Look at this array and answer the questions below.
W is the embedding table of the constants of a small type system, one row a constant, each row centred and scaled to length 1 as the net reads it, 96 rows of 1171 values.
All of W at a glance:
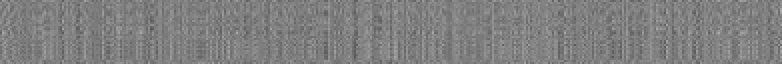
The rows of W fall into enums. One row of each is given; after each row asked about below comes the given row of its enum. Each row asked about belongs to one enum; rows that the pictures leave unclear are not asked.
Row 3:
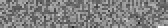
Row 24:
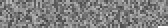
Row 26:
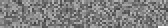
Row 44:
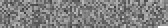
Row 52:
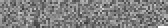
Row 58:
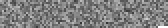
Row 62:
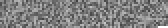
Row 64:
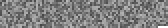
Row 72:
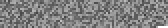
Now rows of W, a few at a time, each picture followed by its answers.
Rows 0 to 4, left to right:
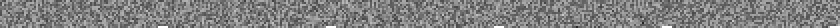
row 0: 64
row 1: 62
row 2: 24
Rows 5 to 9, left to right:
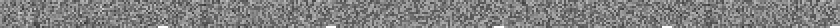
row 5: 52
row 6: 44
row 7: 72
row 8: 26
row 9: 44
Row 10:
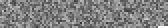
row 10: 58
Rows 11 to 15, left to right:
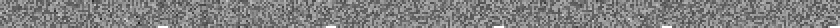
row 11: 3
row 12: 44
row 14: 3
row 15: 72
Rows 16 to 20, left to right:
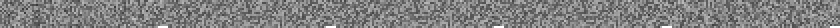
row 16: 44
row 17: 72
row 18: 72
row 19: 72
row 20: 24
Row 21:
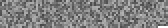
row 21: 64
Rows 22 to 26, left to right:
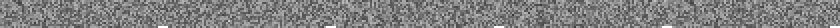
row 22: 26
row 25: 44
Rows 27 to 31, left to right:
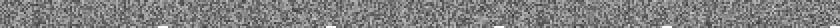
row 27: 44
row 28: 58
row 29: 62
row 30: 44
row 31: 52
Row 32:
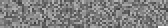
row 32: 26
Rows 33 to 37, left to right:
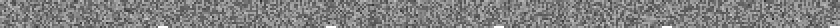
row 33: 58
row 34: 3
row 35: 44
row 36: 62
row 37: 3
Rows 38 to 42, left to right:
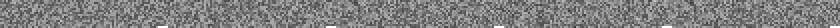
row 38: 72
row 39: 64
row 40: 26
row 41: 44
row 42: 26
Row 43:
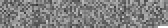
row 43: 44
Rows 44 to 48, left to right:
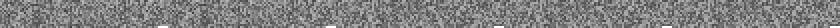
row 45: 44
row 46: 64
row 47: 64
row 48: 64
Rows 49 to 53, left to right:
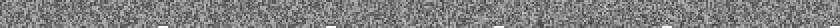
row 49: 64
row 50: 64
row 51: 62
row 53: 24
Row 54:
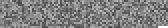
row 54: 26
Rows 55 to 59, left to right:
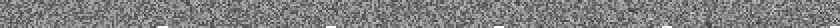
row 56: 26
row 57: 64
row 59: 52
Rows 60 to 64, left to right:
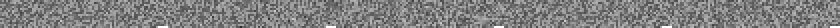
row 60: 72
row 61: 3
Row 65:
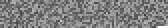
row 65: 72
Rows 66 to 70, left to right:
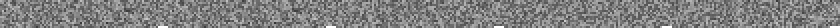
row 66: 58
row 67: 58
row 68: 64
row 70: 62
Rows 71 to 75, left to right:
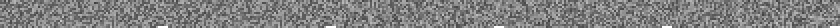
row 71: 72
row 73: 24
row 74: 26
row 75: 62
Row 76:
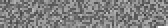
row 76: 72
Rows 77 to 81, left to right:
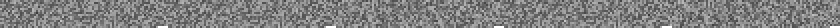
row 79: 64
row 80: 72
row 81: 24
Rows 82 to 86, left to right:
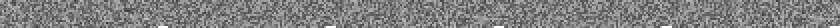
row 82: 58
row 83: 72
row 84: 62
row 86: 62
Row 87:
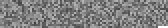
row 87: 26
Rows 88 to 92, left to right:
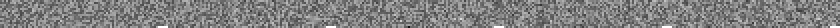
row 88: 72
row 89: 62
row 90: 3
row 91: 44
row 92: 58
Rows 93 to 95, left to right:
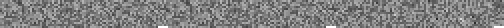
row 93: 26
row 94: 26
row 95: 3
